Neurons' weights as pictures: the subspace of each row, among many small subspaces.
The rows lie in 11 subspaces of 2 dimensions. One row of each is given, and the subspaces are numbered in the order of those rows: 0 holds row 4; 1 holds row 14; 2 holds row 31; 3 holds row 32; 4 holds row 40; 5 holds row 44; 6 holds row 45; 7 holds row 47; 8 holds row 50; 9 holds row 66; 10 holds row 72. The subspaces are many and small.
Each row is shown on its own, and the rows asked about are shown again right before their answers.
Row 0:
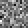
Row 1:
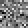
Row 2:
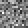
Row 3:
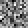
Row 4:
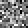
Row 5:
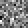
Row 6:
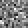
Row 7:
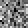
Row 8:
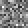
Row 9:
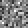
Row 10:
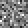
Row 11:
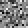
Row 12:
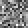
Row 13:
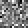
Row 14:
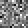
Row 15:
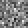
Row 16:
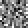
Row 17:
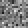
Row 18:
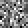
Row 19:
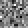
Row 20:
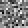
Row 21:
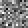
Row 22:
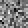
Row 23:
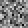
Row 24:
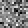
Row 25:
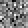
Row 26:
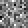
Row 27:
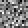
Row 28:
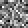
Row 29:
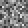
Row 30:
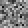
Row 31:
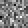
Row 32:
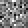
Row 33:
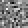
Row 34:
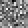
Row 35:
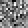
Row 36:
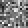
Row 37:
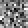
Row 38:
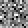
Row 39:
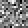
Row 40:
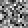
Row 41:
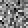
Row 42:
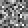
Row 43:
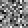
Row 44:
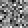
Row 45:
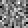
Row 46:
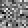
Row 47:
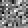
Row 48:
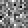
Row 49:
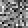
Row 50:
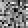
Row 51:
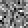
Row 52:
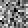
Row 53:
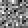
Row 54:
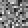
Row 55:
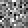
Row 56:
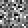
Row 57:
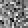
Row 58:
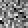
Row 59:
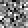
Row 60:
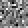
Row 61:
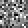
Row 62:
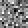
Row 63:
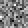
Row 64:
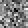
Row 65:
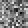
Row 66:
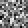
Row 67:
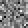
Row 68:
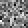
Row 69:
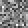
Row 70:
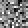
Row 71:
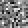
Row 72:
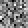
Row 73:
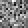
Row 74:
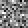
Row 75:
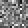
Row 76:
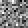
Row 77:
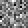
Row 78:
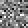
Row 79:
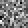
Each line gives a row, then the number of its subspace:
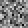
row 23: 4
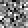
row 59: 3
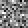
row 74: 7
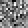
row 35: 3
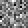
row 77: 10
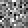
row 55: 3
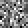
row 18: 5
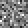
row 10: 7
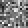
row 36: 8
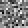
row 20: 0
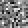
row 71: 2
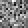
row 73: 3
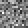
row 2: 0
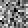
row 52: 4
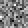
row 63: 2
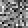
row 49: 8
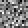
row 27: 0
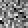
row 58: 1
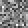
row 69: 8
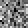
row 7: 4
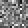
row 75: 1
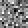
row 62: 5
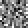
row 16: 6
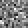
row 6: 1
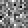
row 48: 10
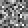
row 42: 4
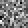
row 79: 9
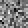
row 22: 5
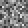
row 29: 4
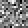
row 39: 9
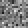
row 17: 5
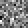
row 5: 9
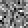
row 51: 7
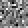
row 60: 2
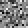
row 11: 0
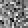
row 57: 2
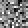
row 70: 9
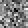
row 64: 3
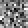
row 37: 10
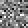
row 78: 6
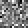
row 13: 1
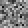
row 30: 4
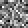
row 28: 8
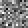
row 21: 6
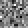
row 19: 2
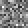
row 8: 8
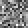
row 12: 8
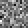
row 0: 9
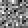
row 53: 7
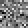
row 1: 6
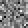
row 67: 6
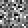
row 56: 1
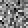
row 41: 5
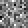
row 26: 10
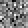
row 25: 3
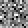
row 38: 1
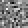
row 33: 2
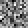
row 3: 10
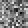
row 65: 10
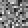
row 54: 9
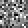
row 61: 1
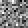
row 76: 7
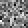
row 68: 0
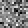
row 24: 3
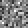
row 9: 7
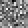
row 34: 3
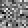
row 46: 6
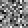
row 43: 5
